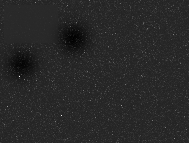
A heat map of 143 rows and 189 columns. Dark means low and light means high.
Odd rows or columns: none. Dips: two. Stripes: none. Odd patch: calmer, in the top left. Calmest part: top left.
